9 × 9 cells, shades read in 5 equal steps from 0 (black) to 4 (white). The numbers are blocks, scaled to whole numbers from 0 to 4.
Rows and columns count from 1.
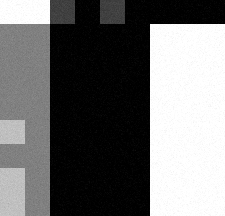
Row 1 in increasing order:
0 0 0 0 0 1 1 4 4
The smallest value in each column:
2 2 0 0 0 0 0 0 0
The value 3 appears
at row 6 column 1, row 8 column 1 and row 9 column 1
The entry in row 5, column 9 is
4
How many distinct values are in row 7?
3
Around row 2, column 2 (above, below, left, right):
4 2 2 0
